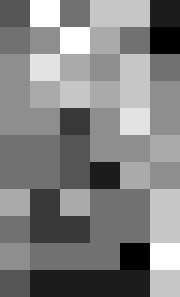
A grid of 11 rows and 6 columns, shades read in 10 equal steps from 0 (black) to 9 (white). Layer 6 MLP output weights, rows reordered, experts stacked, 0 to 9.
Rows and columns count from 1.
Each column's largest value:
6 9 9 7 8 9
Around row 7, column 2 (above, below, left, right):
4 2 4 3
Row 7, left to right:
4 4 3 1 6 5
